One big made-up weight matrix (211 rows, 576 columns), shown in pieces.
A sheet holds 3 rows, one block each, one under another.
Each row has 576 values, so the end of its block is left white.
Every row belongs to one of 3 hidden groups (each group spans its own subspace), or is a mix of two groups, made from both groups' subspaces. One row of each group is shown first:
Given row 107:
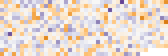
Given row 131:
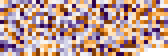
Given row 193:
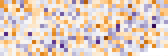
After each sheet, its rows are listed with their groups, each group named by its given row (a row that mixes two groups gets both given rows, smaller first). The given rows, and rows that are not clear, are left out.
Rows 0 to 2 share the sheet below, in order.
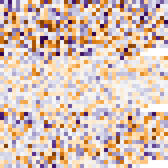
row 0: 107
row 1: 107
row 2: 193
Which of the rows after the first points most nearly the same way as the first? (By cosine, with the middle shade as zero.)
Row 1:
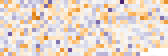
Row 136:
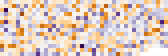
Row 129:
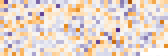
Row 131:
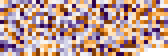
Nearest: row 129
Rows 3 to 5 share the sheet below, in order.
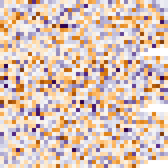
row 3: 131
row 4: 131
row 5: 131
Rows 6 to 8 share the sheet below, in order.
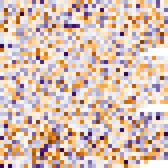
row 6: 131
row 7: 131
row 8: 107
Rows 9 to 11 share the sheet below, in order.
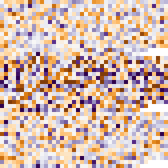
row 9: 131
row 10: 131
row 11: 131
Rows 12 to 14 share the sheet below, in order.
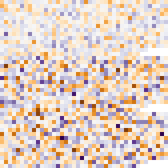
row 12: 193
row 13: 131
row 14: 131
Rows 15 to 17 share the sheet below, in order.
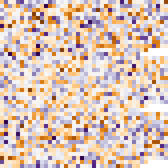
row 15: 107
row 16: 131 and 193
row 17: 131
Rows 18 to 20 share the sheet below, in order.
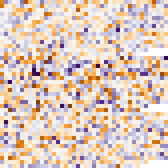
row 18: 193
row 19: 107
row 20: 131
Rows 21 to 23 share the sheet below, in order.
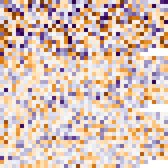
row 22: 193
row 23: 131
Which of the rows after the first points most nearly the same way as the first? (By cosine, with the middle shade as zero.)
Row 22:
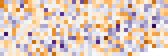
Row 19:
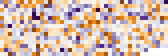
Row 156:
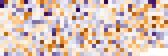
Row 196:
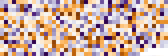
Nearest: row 19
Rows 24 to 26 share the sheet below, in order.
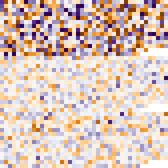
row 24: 193
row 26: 107
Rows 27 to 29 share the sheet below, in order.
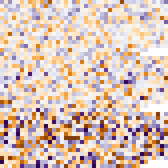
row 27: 107
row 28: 131 and 193
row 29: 131
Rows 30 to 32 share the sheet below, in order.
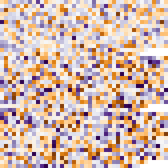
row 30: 131
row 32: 193
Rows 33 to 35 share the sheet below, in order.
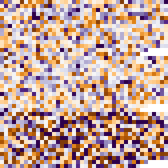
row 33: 107
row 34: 193
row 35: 131
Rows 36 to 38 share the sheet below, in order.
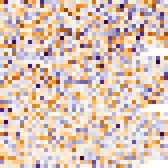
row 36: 193
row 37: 107 and 131
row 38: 131
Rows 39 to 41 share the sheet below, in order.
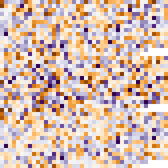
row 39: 193
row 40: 107
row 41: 193
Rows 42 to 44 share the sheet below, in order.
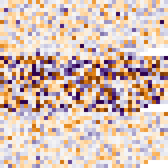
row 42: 131
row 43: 107
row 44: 107
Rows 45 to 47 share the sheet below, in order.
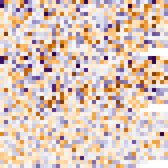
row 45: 193
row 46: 193
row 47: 131
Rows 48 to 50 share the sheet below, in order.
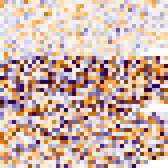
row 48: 193
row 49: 131
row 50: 131
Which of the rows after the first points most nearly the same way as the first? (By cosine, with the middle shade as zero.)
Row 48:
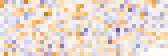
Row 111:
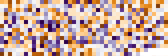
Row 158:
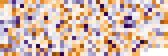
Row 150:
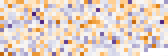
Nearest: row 158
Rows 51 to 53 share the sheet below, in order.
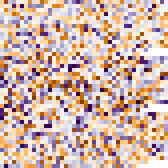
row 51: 131 and 193
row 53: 193
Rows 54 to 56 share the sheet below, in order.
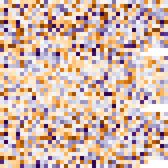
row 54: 131
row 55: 193
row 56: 131
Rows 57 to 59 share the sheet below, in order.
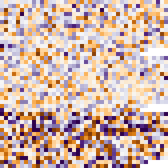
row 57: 131
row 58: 107
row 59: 107
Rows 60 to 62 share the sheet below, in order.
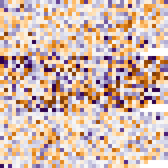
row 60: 193
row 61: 193
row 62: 107
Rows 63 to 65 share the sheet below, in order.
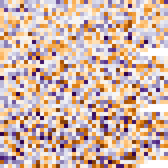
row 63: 193
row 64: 131
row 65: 131
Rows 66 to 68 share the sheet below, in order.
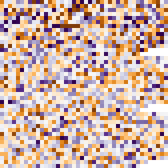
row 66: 131
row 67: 131
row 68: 131
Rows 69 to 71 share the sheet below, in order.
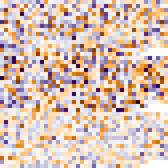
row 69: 131
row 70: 131 and 193
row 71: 131
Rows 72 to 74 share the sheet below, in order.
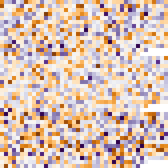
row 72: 193
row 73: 107
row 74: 193
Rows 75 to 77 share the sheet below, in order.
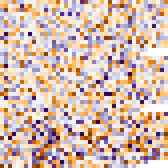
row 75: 193
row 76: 193
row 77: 107
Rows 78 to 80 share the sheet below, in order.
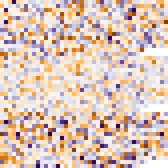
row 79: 193
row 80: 131
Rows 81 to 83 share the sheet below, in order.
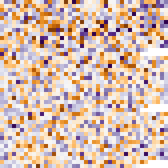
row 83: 131
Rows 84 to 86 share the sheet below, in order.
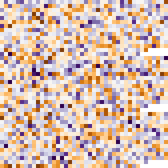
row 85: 107
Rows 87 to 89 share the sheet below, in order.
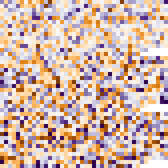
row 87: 107
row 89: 131
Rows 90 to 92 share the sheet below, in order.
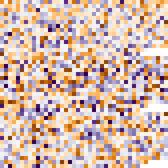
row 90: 107
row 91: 131
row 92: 107
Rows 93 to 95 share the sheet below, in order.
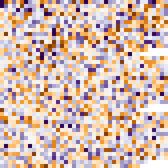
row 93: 193
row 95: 193
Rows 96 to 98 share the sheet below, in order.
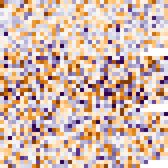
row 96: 193
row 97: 193
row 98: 107
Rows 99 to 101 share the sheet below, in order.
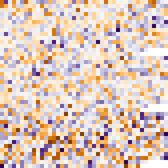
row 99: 193
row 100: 107
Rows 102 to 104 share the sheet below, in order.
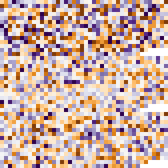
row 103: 131
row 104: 107
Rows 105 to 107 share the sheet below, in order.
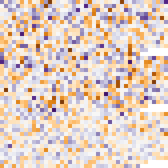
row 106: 193
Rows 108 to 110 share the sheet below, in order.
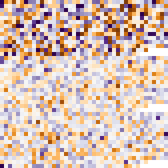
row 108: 193
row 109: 193
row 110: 107
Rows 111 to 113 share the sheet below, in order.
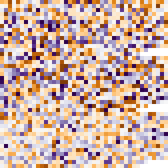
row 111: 107
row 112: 131
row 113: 193
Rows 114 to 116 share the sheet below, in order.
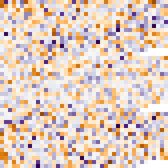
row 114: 193
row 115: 107
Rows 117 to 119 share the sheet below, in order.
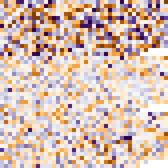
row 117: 107
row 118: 107
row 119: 193
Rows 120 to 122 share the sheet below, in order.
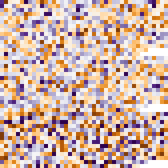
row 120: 193
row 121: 131
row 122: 131
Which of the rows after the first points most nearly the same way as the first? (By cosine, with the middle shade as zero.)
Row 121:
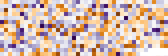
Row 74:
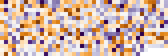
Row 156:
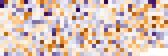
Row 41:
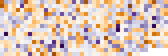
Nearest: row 41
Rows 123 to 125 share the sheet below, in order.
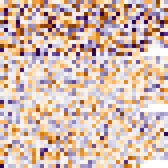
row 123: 131
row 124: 131
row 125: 107
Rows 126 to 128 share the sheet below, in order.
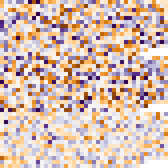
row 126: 131
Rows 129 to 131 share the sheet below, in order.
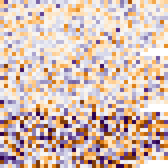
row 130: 131
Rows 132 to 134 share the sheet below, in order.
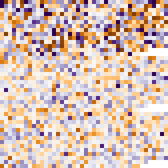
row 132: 193
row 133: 193
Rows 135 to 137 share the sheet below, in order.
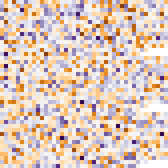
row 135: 193
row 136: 131
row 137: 131
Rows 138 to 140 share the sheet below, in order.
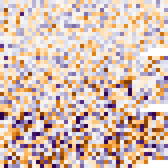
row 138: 131
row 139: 193
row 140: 193
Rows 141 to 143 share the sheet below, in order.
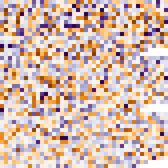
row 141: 131
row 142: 107
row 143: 131
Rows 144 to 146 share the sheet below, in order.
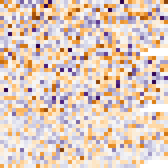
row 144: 107
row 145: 193
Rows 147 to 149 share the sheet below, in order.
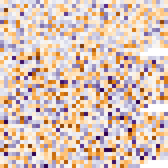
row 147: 131
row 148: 131 and 193
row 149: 193
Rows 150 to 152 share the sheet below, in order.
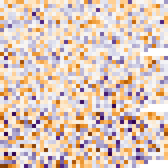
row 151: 193
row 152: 107 and 193
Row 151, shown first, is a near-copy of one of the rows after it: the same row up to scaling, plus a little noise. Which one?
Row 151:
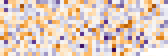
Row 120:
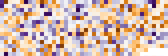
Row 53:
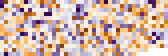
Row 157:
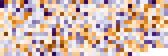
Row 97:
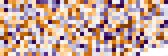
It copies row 97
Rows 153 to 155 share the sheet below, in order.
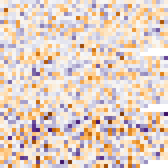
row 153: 131
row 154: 107
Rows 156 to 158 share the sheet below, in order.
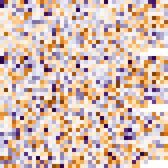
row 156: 193
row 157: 193
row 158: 131 and 193
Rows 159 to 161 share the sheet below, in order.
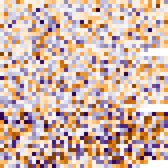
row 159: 107
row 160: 131
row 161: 193
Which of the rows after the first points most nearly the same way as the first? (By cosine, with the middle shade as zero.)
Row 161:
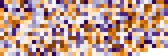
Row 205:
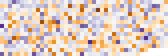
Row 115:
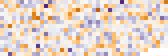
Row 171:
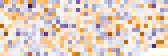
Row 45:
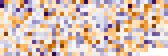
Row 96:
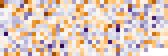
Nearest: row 45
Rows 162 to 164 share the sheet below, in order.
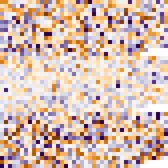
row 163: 193
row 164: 107 and 131
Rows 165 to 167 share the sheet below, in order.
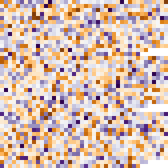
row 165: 107
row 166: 193
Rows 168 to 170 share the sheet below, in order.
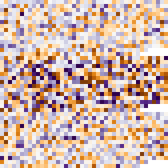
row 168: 131
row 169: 107
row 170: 131
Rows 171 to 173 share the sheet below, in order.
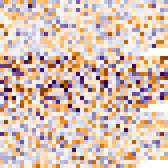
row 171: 131 and 193
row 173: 131
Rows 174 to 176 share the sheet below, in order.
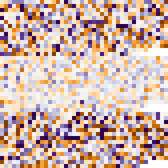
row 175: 131
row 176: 131
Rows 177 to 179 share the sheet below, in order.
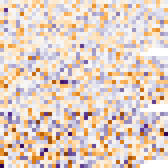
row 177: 131
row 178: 131
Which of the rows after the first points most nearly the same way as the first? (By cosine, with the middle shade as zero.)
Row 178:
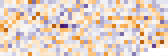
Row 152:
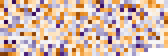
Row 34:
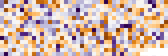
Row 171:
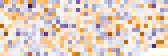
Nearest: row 171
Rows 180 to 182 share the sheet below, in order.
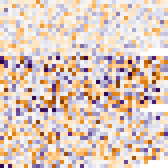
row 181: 193
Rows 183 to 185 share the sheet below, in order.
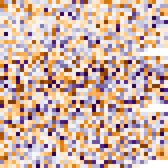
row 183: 193
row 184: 131
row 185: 131
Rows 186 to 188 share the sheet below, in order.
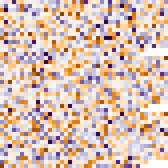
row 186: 193
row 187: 107
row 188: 107
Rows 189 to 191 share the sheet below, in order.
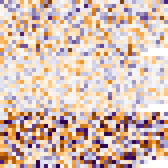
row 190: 193
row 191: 131
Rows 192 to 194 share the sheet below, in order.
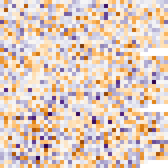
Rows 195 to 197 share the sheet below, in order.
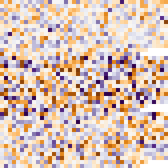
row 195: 107
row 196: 193
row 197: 193
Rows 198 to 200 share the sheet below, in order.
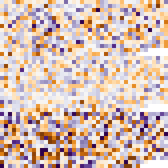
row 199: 131
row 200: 107
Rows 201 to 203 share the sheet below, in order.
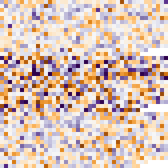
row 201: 107
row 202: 107
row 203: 193
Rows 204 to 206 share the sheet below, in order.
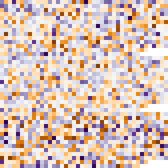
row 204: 193
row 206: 131
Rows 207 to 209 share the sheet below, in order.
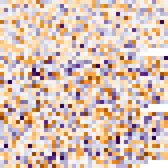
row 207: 131
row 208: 107
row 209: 193
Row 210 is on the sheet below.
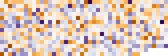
